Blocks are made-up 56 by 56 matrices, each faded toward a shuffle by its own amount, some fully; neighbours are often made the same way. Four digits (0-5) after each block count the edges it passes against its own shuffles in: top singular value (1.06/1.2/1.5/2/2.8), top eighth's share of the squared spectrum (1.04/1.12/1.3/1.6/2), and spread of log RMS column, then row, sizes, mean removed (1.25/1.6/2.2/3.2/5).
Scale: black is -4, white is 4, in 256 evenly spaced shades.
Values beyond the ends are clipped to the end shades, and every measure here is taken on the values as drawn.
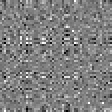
4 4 3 3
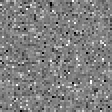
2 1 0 0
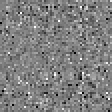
3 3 1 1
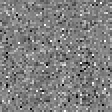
2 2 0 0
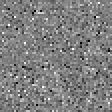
0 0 0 0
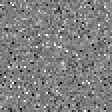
1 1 0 0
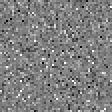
0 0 0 0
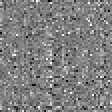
4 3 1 2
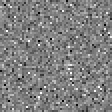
0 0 0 0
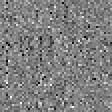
3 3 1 1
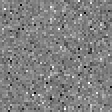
1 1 1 0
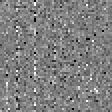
2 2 2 0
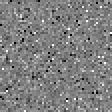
0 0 0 0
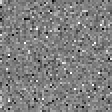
0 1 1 0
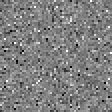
1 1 1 0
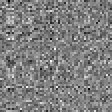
4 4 2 2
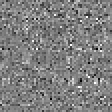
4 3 2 2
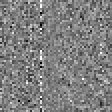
2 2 3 0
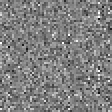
1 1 2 0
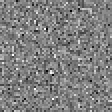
0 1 1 0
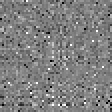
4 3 1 2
